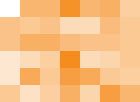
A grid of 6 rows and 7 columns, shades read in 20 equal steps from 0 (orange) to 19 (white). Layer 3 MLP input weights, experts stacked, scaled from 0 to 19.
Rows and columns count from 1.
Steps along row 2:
up down up same down up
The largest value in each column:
19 14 11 13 13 12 11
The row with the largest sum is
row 4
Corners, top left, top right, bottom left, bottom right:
19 11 10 7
